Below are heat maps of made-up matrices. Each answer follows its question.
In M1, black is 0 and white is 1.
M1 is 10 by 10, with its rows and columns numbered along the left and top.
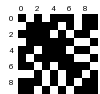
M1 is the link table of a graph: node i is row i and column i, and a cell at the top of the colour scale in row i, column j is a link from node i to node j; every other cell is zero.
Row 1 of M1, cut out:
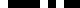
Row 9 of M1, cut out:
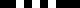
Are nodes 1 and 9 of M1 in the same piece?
no
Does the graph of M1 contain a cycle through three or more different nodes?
yes
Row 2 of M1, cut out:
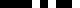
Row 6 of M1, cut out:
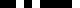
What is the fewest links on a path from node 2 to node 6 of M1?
1
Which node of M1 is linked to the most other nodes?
node 7
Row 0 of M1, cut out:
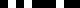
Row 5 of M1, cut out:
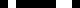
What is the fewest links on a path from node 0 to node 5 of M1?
2
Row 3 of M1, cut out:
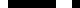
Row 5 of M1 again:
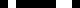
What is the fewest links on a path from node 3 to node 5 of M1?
2
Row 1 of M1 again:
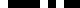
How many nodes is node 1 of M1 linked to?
3
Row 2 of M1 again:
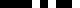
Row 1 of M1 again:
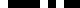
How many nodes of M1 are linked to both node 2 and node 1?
0
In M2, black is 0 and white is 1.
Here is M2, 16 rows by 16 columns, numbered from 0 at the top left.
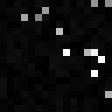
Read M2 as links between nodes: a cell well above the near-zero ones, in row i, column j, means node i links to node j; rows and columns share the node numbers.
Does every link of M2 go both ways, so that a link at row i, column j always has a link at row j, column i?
no
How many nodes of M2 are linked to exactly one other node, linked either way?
9
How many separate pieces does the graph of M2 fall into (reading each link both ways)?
5
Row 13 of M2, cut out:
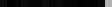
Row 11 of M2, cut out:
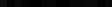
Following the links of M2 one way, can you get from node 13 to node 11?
no
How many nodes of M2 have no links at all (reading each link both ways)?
1
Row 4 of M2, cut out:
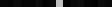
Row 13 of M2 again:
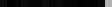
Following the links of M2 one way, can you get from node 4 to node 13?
no
